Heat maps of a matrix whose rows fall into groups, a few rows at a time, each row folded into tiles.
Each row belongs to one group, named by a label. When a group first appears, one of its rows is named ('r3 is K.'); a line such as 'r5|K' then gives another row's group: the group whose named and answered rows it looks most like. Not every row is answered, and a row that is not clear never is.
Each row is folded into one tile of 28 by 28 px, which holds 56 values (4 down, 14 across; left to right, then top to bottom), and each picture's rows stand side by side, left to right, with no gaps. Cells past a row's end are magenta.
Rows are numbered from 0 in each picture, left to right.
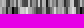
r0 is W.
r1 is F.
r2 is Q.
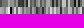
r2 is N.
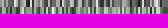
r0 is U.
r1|N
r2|U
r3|N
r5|Q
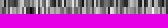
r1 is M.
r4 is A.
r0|A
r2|F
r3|F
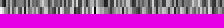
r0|F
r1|Q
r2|F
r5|N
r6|U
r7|N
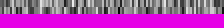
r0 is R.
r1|R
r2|U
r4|U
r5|U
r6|W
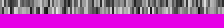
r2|A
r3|W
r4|Q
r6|A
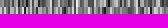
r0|F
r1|A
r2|A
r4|U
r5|M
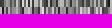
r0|R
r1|N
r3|F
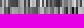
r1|N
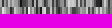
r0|Q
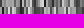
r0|R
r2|Q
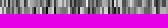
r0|F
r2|N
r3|A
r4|M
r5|N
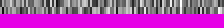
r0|R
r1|R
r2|R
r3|U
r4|Q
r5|U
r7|M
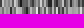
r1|Q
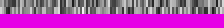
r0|A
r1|F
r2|W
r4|R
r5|U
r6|A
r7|R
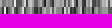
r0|U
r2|U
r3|A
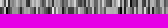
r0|U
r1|R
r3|M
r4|F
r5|F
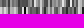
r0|F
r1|N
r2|U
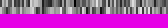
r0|N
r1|N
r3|R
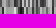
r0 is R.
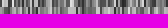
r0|N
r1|A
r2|Q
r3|N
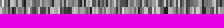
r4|A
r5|Q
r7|W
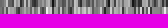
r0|U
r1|W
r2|W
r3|F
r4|Q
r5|M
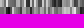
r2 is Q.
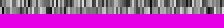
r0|R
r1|R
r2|A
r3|N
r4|A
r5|M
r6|N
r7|W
